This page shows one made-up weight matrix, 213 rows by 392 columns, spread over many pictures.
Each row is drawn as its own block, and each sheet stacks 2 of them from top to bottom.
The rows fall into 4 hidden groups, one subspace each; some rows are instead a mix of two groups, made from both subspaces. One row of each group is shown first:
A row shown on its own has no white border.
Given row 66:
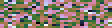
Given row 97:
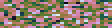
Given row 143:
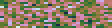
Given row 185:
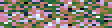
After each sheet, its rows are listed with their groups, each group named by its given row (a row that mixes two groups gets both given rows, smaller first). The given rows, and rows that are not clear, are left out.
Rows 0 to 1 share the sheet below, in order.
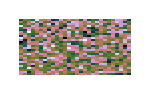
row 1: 97
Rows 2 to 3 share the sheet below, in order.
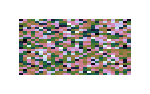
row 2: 143
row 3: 185
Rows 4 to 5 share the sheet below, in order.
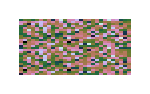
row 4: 185
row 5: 185
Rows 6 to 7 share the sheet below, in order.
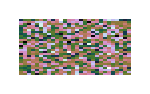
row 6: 185
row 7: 143
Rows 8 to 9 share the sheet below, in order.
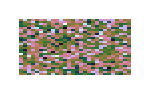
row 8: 66
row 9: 143
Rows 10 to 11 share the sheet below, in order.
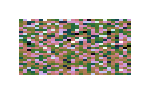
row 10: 97
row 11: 97
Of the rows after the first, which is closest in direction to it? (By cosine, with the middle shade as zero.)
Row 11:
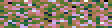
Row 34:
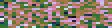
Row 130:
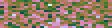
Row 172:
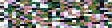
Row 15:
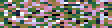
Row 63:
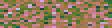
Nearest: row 63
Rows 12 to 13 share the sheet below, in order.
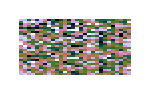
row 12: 66
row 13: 66
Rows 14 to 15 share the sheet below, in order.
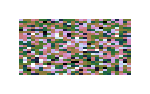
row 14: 185
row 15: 97
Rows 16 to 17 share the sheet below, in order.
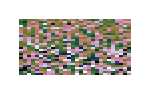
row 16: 143
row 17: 143
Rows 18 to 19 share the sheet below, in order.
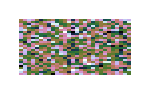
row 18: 97
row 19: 143
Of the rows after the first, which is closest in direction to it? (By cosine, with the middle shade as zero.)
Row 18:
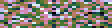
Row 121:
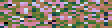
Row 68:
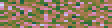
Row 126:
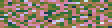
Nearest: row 121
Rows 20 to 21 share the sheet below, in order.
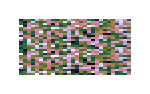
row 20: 143
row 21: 143
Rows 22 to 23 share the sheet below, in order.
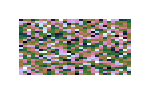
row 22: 185
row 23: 143
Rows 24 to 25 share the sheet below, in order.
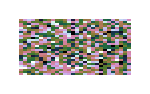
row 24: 97
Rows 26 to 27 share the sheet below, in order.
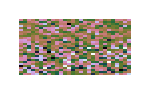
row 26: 143
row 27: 97
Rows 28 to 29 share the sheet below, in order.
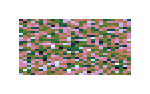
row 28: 66 and 143
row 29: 185
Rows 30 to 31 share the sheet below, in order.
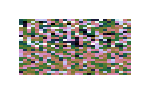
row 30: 143
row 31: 66
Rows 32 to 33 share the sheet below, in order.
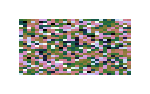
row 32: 143
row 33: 185
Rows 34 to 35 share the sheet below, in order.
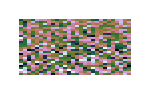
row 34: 143
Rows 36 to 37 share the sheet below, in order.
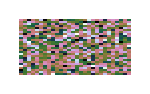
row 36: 97
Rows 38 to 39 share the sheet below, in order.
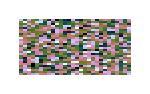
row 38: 66
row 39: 97
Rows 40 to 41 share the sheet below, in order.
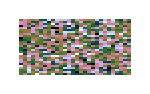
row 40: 66 and 143
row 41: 143
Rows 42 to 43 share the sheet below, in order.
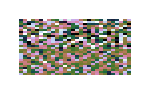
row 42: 97
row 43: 185
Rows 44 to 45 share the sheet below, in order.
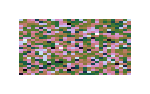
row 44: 143
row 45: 185
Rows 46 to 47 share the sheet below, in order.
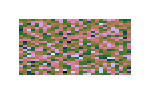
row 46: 185
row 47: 66
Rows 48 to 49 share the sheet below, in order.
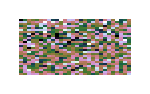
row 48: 185
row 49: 97
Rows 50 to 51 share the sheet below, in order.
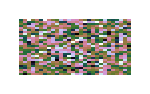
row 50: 97
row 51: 66
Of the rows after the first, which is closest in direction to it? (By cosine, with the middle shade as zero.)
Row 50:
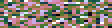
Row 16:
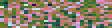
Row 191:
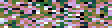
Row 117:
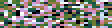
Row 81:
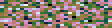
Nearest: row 117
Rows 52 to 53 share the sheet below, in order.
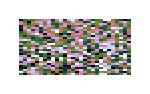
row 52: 97 and 185
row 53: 66
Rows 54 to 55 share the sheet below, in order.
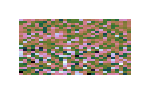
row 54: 185
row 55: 66
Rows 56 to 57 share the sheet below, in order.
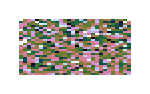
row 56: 143
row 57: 97
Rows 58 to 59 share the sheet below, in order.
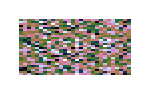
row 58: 143
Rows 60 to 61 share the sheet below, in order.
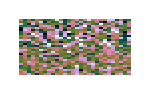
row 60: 185
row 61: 143
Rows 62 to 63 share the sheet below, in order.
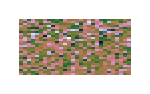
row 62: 66
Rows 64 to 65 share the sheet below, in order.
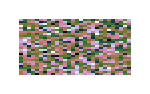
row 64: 143
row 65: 143
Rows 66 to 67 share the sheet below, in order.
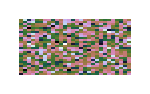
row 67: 185
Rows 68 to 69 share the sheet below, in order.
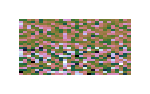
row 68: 66
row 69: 66
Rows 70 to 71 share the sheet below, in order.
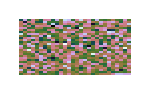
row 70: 66
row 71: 97
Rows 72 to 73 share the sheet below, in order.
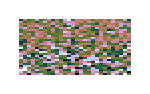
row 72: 66 and 143
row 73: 143
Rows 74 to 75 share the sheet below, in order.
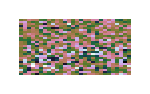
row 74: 143
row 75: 97
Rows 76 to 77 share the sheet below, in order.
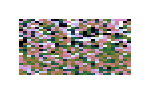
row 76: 143
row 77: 143
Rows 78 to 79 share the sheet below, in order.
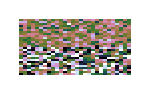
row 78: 143
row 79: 66
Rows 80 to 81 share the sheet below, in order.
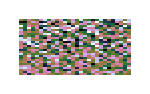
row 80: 143
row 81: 143 and 185
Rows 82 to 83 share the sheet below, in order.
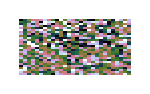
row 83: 143
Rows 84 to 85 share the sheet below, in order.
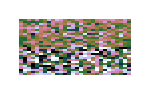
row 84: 66
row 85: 97
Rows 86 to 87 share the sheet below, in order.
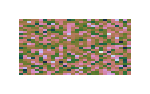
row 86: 97
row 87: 185
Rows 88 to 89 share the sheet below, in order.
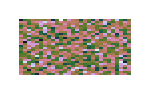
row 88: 185
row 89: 97
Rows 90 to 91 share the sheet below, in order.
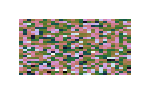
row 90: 97
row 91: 66
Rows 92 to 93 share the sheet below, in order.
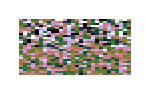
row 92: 97
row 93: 97 and 185
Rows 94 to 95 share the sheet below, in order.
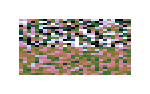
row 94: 143
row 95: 97
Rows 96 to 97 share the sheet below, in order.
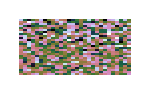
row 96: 97
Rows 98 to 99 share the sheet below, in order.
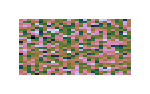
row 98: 97
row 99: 143
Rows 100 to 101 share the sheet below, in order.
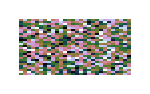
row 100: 66
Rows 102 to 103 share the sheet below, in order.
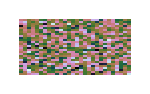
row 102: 143
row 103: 97
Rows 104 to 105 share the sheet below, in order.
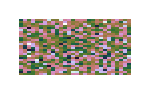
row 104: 66 and 185
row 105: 66 and 97
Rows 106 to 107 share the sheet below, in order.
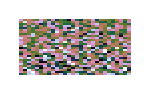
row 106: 66
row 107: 185
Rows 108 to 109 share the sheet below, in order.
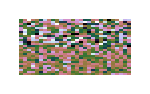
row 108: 97
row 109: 97
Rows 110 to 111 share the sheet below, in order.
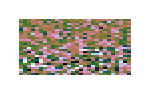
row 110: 185
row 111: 97
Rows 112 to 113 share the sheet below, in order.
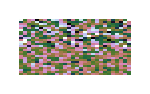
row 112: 143
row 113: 97
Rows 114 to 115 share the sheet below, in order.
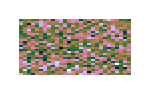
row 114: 185
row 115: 185
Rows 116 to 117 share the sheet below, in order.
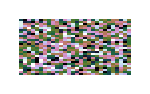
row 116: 66
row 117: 97
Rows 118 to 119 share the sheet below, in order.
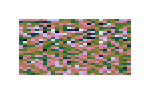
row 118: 66 and 185
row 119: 185
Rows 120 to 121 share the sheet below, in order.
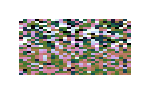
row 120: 143
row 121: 97 and 185
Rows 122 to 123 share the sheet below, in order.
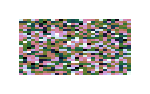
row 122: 185
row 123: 97
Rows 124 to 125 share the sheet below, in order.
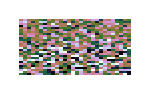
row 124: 143
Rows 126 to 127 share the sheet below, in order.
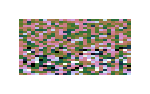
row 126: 97
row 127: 97
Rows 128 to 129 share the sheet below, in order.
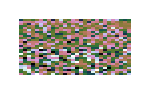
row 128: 185
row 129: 97 and 143
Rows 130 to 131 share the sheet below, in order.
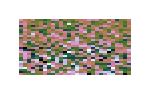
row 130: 143 and 185
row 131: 66 and 185
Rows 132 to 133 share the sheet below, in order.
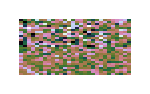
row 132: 66 and 143
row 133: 143 and 185
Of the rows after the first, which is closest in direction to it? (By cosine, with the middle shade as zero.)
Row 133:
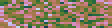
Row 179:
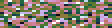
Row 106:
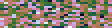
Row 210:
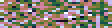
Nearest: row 106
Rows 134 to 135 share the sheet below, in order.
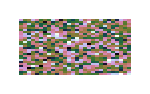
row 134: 185
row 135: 97
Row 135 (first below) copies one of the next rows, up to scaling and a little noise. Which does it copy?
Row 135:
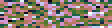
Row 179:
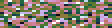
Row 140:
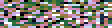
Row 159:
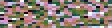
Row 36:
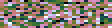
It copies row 159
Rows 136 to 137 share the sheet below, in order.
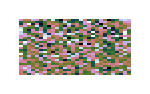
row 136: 185
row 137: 143
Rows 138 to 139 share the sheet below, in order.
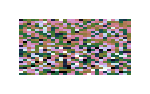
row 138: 185
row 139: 66
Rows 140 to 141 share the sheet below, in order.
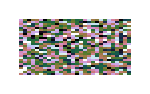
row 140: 97
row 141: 143
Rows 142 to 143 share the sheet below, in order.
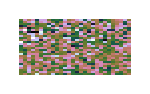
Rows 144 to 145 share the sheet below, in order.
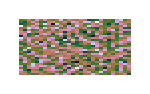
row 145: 97
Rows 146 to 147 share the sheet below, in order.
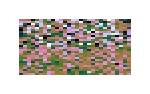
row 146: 185
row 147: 185
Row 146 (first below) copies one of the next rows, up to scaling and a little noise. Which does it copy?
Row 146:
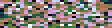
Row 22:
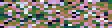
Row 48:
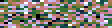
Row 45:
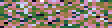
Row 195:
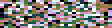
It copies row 195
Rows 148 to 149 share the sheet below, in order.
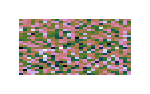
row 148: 185
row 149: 185
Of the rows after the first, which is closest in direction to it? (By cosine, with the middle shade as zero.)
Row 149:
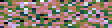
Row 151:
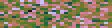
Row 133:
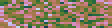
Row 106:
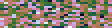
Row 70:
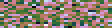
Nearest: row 133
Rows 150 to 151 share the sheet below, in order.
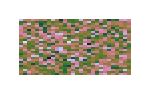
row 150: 185
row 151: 66 and 97
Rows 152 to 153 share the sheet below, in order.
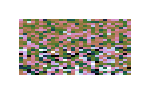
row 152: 97
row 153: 143
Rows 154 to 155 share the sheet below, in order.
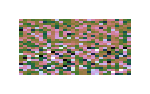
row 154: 185
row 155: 97 and 143
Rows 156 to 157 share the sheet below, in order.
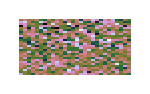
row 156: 143
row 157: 185
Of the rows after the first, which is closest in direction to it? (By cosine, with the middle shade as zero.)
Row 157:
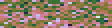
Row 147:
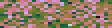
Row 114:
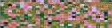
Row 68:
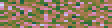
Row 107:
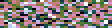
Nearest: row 68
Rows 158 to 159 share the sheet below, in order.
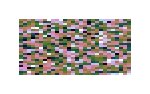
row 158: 66
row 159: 97
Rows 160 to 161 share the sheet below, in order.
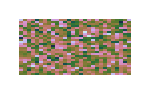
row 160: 143
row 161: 97
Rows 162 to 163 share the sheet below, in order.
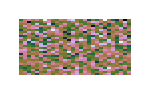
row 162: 97
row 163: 143
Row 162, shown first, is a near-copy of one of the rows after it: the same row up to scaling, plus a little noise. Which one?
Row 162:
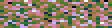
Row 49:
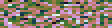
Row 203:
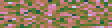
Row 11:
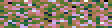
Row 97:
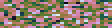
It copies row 11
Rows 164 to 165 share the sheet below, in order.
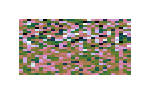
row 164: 97
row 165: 97
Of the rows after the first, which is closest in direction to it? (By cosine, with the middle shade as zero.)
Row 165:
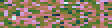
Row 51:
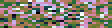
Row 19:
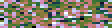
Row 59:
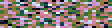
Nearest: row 59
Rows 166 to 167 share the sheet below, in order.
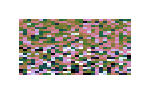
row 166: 97
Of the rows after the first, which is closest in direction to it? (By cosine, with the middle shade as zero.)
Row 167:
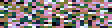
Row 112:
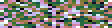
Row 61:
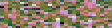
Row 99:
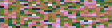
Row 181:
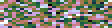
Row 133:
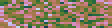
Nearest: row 133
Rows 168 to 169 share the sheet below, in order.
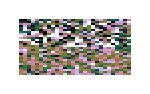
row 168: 185
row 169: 143
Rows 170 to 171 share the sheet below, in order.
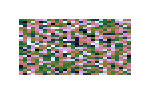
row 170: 143
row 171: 66
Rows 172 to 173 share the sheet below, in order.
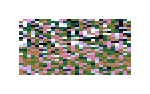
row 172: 143
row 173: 143
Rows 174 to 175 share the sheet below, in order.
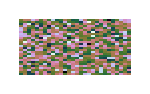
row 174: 185
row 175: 66
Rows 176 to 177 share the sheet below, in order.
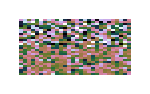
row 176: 66
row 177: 143
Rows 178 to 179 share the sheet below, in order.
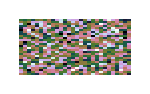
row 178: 185
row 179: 97
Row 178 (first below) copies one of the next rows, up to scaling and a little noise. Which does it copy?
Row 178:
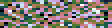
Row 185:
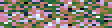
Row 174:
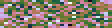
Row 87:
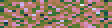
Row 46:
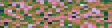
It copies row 46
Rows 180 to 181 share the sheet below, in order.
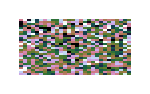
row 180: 66
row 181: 143
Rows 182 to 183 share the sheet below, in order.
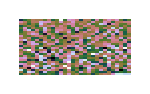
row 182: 185
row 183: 97
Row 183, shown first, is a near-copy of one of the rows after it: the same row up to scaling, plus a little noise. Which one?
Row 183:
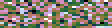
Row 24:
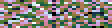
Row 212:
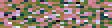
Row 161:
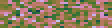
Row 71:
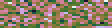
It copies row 71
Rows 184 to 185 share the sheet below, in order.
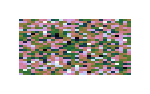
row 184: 185
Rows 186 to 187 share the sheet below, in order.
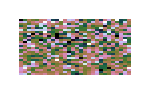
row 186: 185
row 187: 66 and 143
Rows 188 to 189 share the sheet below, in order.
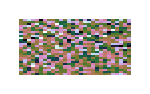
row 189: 97
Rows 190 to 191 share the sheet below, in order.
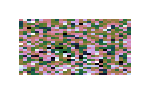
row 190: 66
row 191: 66
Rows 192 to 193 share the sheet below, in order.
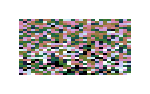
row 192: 66
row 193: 185
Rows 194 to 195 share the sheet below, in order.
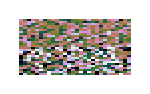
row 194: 97
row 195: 185
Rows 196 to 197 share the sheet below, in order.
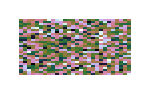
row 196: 66
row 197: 97
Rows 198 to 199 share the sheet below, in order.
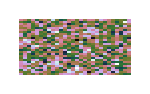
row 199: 185
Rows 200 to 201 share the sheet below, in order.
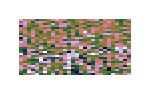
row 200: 143
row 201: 97 and 143
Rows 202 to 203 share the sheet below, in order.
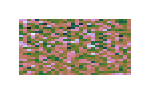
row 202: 66 and 143
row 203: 97
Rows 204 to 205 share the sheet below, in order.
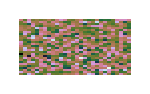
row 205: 66 and 143
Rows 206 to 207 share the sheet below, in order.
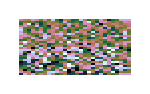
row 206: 185
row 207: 185
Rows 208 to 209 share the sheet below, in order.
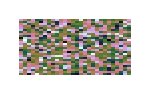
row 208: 66 and 143
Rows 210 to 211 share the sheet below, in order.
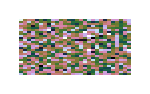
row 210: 97 and 143
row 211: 66 and 185
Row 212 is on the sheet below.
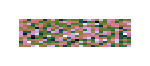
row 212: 97
